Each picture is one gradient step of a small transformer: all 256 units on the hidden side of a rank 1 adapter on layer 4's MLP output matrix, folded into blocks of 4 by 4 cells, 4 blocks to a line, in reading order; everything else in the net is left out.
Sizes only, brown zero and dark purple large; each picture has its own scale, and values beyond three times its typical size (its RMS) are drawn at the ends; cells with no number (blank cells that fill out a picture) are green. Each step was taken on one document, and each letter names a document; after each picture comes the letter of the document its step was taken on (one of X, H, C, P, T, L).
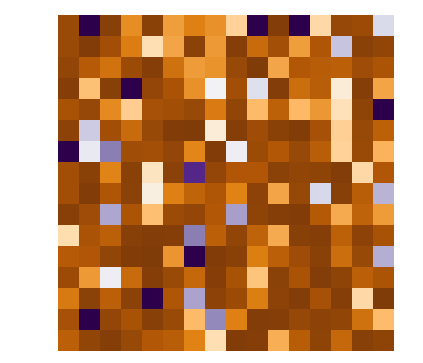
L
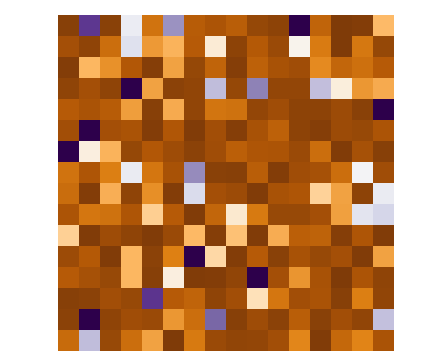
L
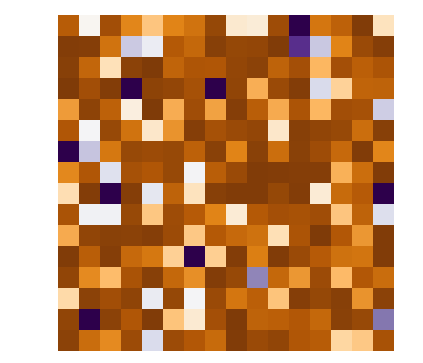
L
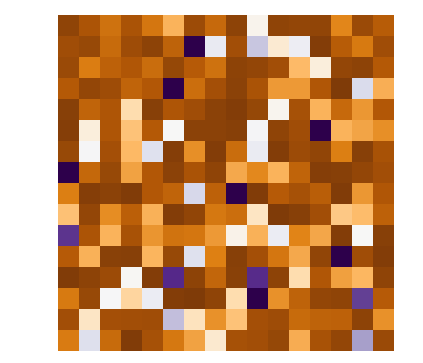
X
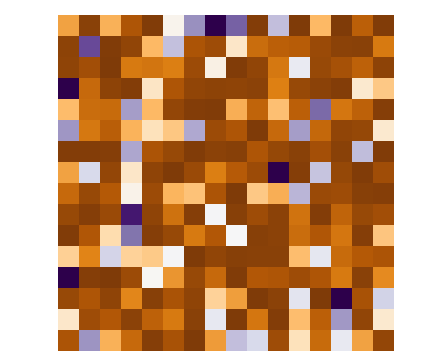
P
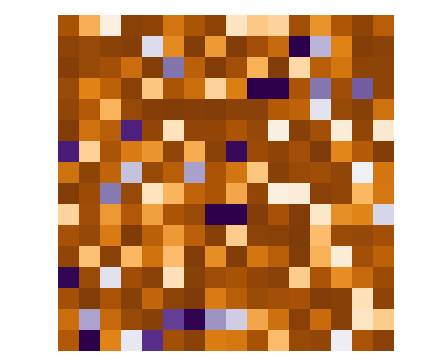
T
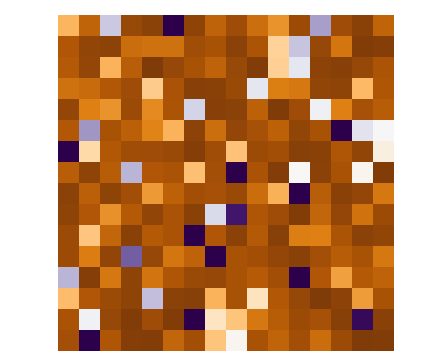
T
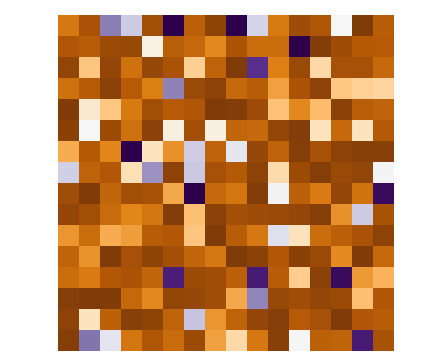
X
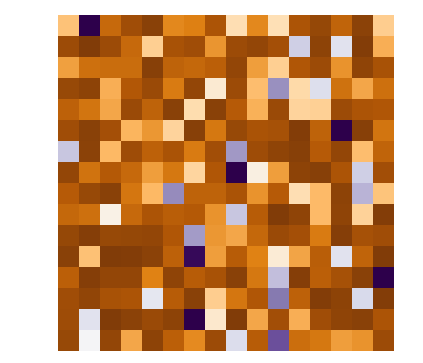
T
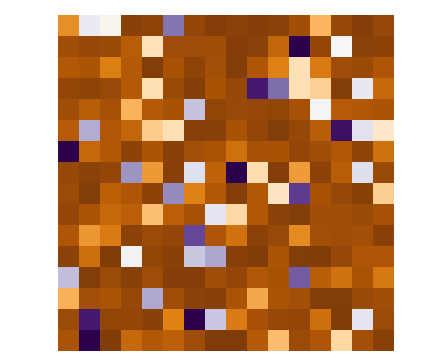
T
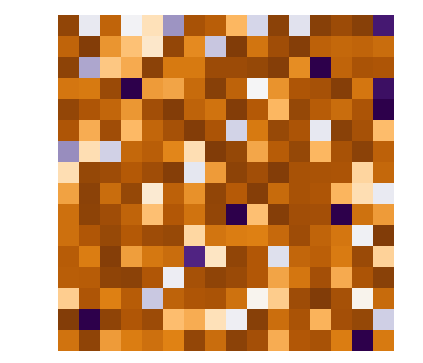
L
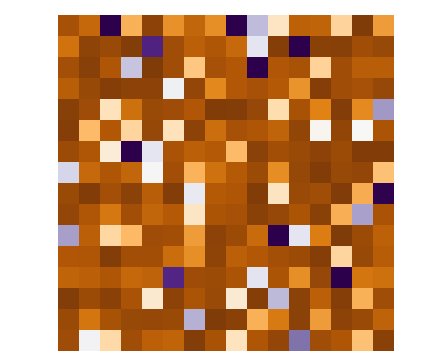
X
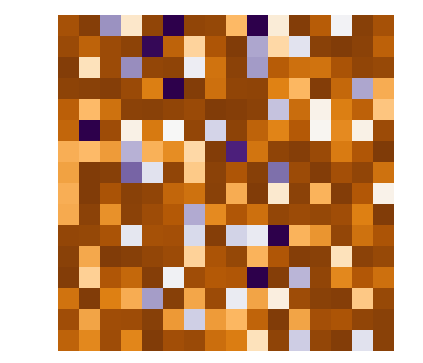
X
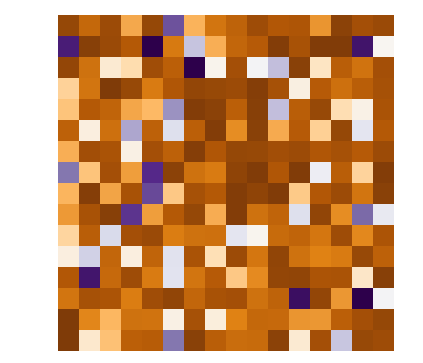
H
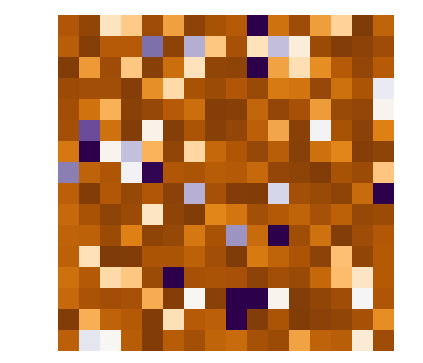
X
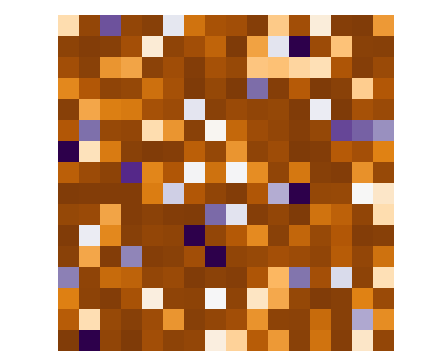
T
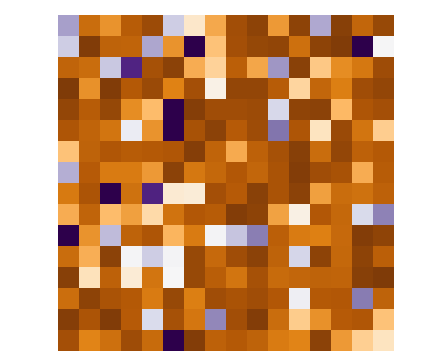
H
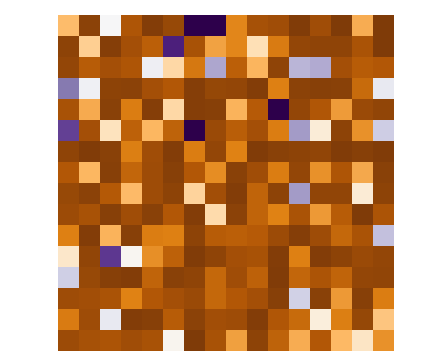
P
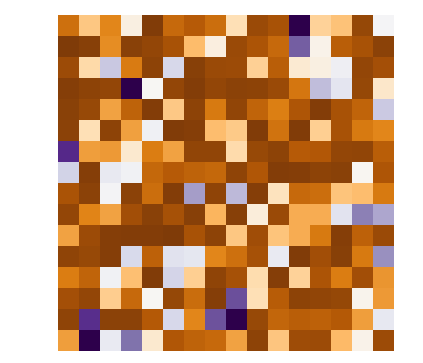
L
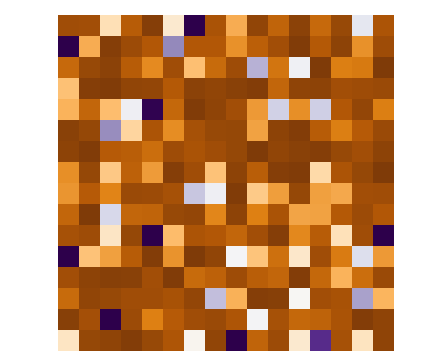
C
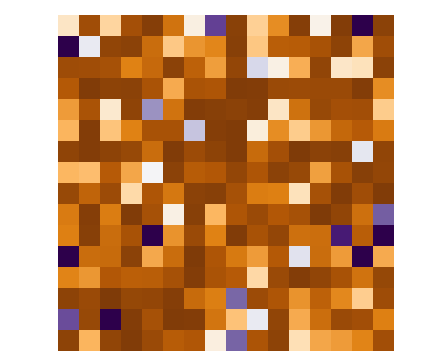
C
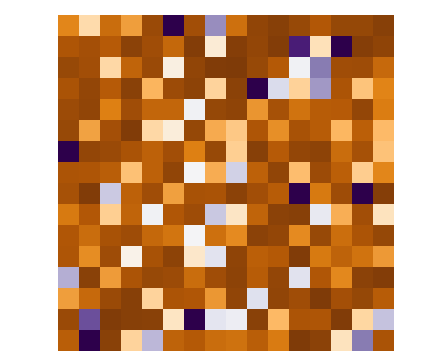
T
